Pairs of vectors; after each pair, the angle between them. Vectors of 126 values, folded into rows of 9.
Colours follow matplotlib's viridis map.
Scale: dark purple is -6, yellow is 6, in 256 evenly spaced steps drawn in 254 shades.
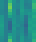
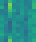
nearly parallel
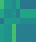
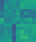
nearly opposite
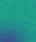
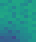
nearly parallel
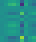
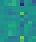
nearly parallel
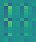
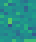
orthogonal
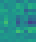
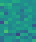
orthogonal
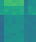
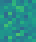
orthogonal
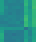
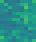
partly aligned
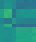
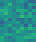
partly aligned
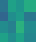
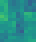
nearly opposite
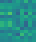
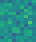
partly aligned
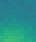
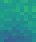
nearly opposite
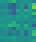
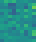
nearly parallel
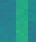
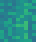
partly aligned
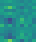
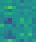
nearly parallel
